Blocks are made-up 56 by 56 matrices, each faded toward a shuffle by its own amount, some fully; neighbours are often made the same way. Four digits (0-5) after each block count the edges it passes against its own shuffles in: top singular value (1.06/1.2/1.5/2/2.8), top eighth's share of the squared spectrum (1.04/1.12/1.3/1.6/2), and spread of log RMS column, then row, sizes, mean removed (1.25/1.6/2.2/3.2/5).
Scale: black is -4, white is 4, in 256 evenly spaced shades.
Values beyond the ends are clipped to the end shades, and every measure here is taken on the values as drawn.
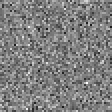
0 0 0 1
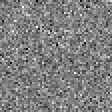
0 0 0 1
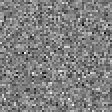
1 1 0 2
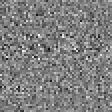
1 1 0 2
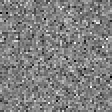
0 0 0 0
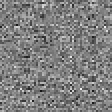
4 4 2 2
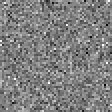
1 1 0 0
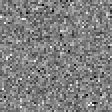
0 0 0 0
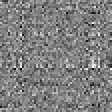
4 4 2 2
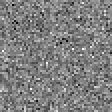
0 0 0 0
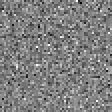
1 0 0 0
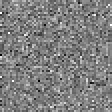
3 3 1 1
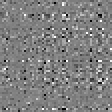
4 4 2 3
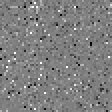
2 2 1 0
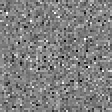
2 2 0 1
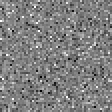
1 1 0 0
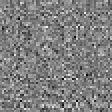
4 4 2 2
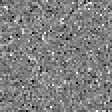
2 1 0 0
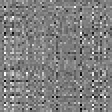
5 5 3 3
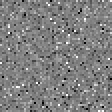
0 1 0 0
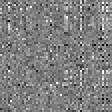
4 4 2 2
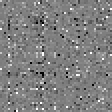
3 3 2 1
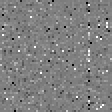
3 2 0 0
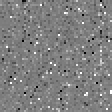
2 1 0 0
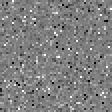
1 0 0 0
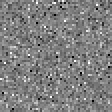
1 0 0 0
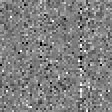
2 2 2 0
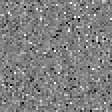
0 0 0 0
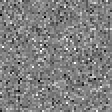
0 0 1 0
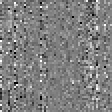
2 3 4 0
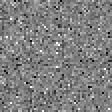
0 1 0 0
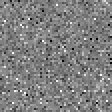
0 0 0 0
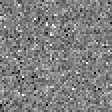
1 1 1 0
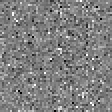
1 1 2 0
